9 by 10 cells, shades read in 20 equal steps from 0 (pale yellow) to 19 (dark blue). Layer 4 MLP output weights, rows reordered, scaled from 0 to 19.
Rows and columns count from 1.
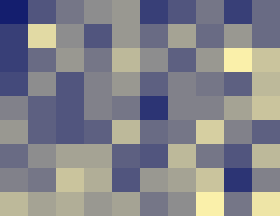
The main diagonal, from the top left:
19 2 8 10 11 12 5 4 11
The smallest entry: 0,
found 2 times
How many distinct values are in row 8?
8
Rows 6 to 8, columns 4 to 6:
13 5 12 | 7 13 14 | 6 14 8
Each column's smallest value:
5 2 4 6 5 8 5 0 0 1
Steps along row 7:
down down same up up down up up down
